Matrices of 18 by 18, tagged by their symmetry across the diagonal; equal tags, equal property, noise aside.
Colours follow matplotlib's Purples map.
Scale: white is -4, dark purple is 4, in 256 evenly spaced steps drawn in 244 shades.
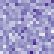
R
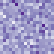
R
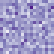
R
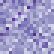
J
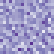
R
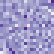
R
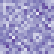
J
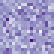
R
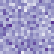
R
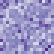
J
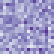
R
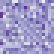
R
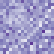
J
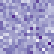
R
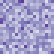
J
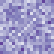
J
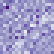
J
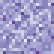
J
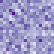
J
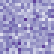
R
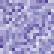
J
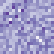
J
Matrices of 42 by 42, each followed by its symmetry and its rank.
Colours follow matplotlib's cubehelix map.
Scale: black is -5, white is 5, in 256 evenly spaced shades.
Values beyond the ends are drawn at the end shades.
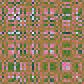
symmetric, rank three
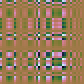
neither, rank one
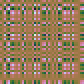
symmetric, rank one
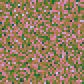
neither, full rank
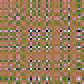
symmetric, rank two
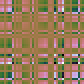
symmetric, rank one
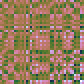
symmetric, rank two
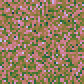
neither, full rank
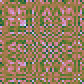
symmetric, rank three
